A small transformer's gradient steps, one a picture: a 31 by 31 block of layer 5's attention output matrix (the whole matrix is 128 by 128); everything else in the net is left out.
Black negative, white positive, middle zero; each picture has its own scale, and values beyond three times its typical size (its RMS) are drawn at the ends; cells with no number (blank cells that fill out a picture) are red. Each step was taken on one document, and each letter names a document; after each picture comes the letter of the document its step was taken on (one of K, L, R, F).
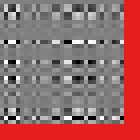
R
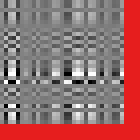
R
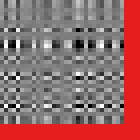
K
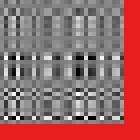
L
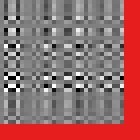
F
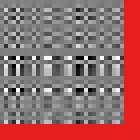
L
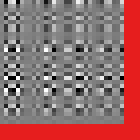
F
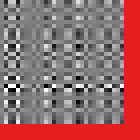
F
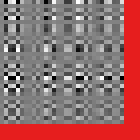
F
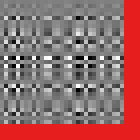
L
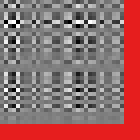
L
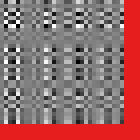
F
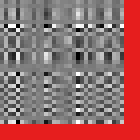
K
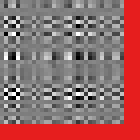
L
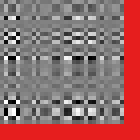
R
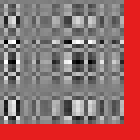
R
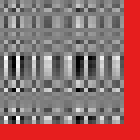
L
